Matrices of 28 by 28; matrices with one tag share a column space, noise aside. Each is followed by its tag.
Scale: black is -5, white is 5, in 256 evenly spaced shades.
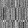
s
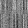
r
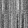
r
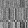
s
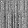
r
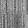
r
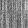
r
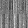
r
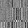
s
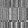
s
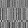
s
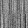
r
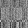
s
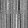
r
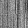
r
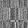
s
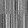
r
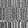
s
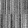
r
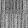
r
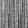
r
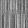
r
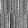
r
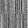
r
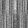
r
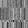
s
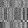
s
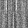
r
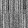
r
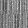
r
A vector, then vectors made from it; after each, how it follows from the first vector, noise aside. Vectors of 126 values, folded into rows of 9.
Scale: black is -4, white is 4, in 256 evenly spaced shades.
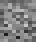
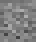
shrunk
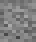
shrunk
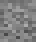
shrunk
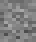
shrunk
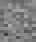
shrunk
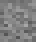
shrunk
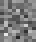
sign-scrambled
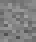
shrunk
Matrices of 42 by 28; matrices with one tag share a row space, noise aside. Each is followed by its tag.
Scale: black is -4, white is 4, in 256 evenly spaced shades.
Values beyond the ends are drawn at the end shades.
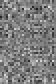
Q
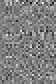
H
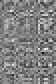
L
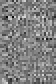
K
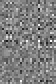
H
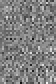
H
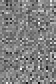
H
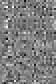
K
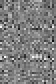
Q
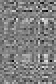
L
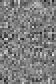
Q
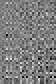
H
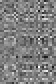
L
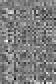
K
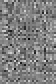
K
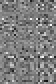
L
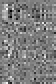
K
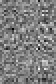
L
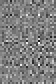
H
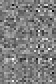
L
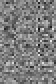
L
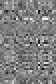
L
